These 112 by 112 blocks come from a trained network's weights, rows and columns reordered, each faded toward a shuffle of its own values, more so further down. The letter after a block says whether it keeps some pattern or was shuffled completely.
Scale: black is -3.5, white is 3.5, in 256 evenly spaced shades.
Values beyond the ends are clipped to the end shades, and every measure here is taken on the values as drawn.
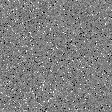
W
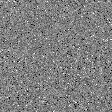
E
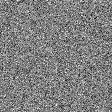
W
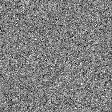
E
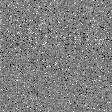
E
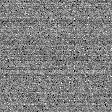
E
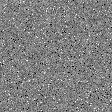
W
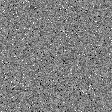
W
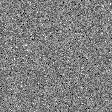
W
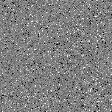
E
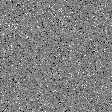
W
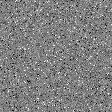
W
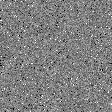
W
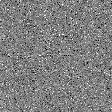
E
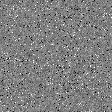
E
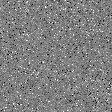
W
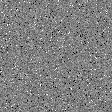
W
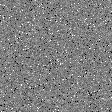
W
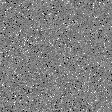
W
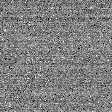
E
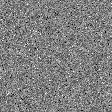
W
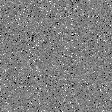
E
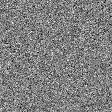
W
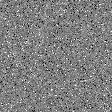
W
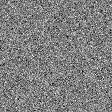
E
